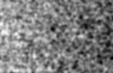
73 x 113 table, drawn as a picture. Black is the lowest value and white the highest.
On average the colour sits 50% of the way up the scale. The texture is blotchy. The histogram is bell-shaped. There are no lone odd cells. The field climbs toward the left.
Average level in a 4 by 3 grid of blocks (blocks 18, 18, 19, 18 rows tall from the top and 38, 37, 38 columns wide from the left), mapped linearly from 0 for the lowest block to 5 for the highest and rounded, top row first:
431 | 520 | 420 | 421
